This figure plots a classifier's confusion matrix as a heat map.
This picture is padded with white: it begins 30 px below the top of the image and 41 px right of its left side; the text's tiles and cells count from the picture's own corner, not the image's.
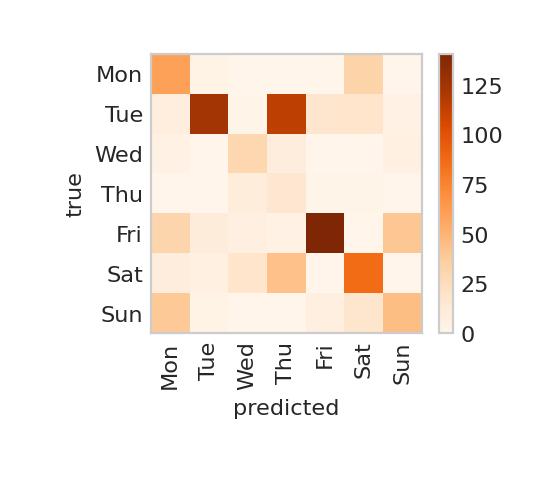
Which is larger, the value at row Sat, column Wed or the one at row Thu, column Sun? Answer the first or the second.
the first
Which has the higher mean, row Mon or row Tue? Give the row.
Tue
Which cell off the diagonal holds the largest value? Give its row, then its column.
Tue, Thu
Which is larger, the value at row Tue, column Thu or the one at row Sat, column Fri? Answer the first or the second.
the first
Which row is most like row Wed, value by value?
Thu
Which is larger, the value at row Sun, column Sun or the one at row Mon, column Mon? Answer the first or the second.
the second
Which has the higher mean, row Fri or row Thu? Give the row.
Fri
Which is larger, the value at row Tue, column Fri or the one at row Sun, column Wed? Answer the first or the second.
the first
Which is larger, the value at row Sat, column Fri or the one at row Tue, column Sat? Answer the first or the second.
the second
